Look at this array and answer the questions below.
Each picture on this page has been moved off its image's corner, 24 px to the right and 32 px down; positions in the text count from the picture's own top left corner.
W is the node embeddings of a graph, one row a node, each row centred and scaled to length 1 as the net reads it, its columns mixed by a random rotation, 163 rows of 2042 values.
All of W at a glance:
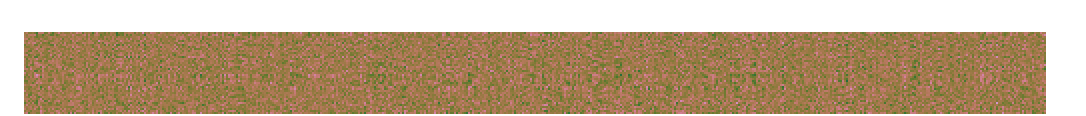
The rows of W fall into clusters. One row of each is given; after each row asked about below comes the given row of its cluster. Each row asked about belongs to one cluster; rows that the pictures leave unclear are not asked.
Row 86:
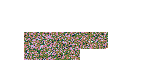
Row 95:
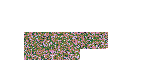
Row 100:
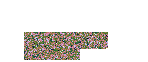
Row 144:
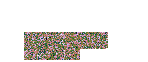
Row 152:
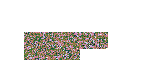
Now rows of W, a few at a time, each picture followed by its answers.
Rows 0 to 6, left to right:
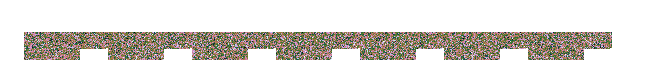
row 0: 100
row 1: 95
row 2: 144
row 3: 95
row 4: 95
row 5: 95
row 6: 152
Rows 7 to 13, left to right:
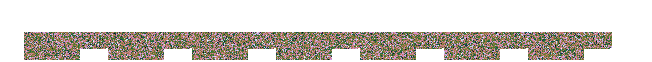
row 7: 152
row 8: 144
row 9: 100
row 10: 95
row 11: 152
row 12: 144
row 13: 152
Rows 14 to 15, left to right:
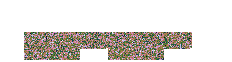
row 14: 144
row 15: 100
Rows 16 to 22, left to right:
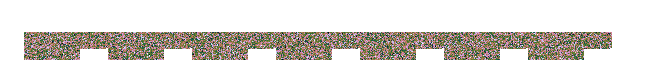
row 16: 86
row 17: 86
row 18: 95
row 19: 144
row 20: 152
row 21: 152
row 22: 100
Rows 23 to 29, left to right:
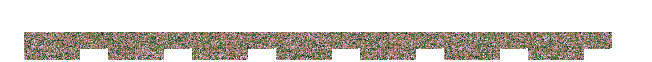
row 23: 86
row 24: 95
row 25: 95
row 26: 86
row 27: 95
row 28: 86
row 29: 144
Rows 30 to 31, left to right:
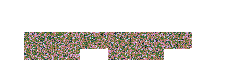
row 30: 95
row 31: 144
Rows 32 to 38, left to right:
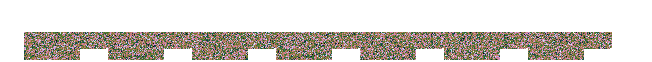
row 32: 100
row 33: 86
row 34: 152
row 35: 86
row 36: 144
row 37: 95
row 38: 100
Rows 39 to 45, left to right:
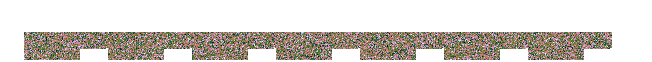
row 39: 144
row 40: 95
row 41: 100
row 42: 86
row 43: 152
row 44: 100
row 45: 144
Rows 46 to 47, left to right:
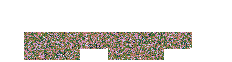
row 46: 152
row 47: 100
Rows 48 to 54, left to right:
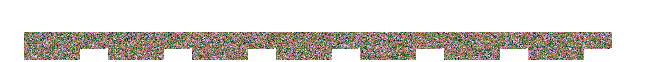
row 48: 95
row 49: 95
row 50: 100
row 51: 95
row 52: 86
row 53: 152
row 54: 144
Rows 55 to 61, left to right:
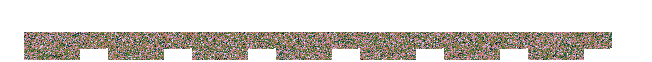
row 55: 86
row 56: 100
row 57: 144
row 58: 144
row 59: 152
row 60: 100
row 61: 86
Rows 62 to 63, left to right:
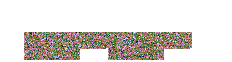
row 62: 144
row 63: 86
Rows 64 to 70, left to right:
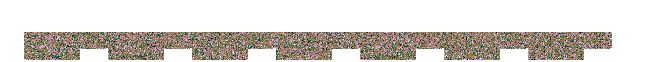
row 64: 86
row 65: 86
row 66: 95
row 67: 100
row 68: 86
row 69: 144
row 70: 144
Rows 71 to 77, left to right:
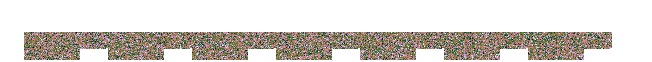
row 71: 144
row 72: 100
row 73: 152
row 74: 152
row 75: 144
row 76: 95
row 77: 95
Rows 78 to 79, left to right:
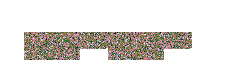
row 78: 144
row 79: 144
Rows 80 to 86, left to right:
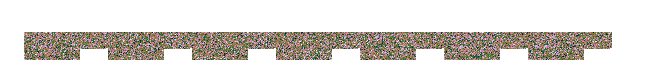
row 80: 86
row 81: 100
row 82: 152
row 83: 95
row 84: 144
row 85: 86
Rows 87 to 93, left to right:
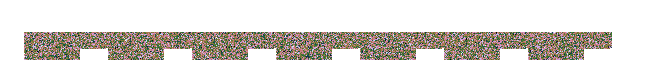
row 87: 86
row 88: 144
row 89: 144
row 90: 86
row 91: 86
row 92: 144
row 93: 86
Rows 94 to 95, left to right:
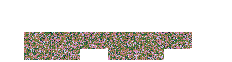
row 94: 95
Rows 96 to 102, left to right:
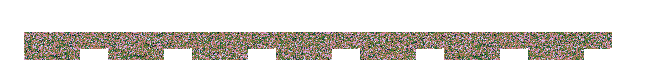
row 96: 86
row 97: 86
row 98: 95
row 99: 95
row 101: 86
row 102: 100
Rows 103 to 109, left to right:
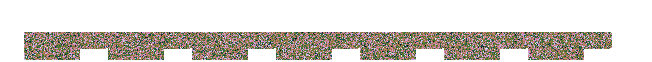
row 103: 86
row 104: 100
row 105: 152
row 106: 95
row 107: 86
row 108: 144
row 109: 144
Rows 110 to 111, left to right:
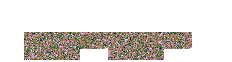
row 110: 95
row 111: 144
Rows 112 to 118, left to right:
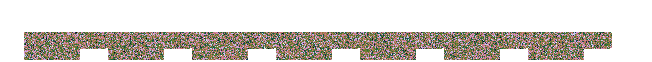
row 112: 144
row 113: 144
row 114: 100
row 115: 144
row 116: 152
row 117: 100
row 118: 144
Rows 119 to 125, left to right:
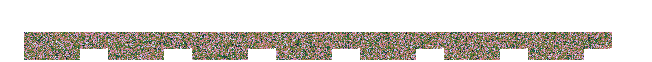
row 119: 152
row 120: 100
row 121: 86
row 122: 144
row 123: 95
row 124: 144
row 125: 95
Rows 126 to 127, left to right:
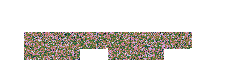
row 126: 100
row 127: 144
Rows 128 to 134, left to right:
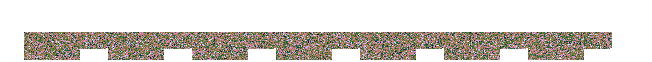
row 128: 152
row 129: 152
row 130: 144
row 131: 100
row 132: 152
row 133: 95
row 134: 100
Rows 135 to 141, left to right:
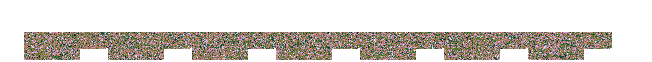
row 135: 86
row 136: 95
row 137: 100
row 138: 144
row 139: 100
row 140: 95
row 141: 86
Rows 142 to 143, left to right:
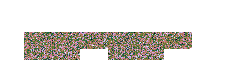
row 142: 95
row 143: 95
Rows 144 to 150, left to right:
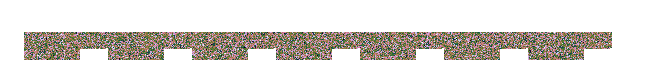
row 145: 152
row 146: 144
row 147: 95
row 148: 152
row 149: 100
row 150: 86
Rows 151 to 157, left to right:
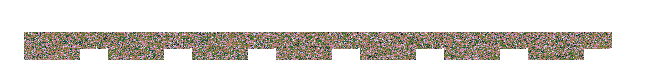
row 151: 100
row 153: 152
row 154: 144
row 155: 100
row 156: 100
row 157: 86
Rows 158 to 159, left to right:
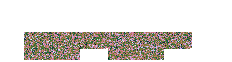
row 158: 95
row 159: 100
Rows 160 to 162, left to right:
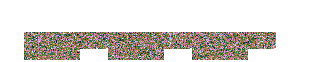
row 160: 100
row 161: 152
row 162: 100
